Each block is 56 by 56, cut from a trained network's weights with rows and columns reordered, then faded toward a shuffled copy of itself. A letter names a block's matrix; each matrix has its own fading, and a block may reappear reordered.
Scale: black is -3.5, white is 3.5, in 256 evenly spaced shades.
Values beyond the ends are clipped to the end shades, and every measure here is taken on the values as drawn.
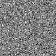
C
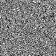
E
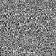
C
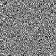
C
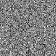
C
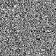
C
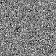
E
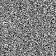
E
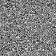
C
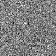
E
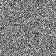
E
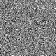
C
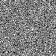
E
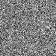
E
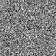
C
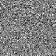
C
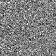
E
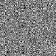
C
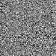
C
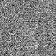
C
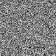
C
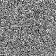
E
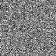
C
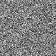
E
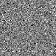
C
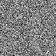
E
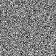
E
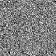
C
